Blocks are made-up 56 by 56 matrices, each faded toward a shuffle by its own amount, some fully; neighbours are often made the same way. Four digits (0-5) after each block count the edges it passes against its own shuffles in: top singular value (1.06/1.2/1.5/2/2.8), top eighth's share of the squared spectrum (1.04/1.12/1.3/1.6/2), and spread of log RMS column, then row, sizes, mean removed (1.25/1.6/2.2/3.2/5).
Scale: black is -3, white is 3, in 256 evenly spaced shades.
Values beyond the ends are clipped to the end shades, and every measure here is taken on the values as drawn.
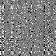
4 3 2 1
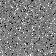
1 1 0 0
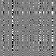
4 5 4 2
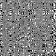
4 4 3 2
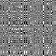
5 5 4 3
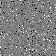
2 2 1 0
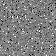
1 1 0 0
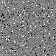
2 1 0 0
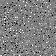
2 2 0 0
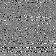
3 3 0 3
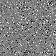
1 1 0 0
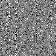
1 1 2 0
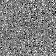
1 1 2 0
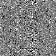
1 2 2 0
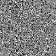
1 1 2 0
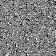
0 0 0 0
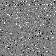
2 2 0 1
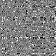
4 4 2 2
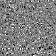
3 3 1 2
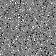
1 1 0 0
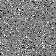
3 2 0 0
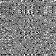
4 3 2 2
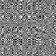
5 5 3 3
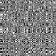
4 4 3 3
